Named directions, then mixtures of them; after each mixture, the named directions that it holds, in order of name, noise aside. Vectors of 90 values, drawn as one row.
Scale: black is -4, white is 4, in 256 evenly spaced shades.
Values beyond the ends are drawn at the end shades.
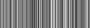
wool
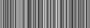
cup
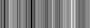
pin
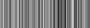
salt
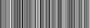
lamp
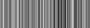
salt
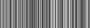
wool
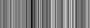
pin, wool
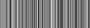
salt, wool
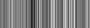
pin, wool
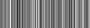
lamp, wool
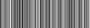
lamp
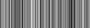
lamp, pin
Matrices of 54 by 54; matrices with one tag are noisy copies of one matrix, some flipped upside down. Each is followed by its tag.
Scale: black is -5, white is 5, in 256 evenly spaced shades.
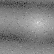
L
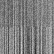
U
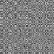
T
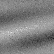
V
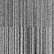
U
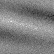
V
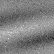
V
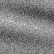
V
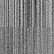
U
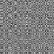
T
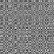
T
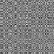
T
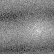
L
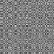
T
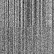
U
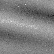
V
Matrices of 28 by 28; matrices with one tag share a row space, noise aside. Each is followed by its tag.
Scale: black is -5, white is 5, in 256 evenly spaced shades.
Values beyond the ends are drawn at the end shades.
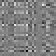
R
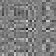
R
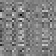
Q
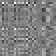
R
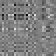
R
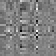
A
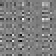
Q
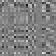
R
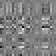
Q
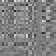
R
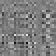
R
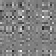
Q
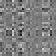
Q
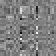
A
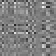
R
